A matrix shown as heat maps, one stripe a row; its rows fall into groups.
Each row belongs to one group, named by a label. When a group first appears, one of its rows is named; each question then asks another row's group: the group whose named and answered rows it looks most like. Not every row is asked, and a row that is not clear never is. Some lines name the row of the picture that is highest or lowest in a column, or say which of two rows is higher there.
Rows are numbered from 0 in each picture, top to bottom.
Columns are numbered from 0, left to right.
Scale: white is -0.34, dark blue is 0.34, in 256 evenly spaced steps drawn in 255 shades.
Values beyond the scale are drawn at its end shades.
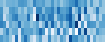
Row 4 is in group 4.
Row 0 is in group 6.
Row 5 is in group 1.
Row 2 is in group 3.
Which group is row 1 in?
3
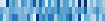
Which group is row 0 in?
4
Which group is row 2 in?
3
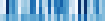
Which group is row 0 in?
4
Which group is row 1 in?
4
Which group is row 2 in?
4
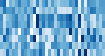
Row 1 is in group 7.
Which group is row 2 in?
3
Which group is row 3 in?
3
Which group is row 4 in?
1
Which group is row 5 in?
7
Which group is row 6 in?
1
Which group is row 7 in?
4
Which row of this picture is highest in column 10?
5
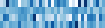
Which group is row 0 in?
4
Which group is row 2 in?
7
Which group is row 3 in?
6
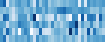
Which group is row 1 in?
3
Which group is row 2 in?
7
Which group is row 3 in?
6
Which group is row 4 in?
1
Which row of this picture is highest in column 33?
2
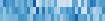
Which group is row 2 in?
6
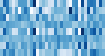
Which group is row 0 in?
7
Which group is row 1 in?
1
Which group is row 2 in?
6
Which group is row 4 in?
7
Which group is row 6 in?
4
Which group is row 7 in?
7
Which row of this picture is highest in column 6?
2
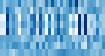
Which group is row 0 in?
6
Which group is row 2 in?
4
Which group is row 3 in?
4
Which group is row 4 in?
4
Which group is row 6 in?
3
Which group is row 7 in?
3
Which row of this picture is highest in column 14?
6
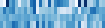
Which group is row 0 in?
4
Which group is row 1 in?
7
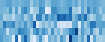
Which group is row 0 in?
1
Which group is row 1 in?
1
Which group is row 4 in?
6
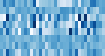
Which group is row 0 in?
7
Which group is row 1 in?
3
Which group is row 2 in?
4
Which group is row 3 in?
7
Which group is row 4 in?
1
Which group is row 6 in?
1
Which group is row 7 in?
1
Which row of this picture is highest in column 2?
2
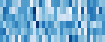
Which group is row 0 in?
1
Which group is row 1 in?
7
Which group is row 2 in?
7
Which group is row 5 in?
1
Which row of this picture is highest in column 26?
3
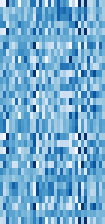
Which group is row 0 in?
4
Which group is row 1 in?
3
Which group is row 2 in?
3
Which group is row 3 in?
6
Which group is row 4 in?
4
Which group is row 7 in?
6
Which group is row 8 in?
1
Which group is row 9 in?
3
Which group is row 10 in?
7
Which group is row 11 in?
1
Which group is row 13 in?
7
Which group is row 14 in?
1
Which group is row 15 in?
7
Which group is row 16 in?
1
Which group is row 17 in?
6
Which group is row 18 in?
6
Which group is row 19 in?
4
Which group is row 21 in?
4
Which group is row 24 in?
6
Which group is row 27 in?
3
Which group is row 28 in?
4
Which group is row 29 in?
7
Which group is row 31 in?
4
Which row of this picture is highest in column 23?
8
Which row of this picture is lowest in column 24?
21
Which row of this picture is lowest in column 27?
26
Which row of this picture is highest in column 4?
26
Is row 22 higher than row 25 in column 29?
Yes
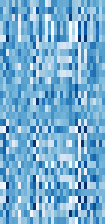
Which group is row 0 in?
1
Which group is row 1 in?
3
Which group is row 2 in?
1
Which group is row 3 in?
4
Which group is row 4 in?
4
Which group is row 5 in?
4
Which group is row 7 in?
6
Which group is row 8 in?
7
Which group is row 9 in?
1
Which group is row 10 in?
7
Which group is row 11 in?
1
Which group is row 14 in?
3
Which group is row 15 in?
1
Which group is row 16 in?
6
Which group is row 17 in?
6
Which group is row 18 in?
4
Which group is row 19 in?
6
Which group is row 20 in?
7
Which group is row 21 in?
6
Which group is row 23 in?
4
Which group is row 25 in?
7
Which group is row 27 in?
6
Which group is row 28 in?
4
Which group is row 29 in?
7
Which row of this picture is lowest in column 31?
14
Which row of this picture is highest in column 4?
1
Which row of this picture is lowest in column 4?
20
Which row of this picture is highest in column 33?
20
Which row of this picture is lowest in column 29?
26
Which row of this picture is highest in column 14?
14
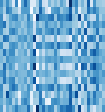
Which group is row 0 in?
1
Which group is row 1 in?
1
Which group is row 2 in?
3
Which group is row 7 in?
7
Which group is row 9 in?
7
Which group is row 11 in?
7
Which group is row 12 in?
3
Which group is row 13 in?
1
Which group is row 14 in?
1
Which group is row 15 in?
3
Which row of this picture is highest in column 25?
13
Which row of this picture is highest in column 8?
0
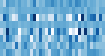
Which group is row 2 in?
7
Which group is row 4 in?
4
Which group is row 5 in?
1
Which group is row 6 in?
1
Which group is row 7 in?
1
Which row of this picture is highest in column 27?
2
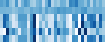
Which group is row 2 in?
7
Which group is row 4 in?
4
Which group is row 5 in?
7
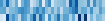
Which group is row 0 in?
1
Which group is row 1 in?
6
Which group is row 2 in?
4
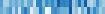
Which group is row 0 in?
3
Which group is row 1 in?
1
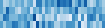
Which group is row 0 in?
3
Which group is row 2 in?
7
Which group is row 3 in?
3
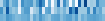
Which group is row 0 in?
4
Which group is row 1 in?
1
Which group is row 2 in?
1
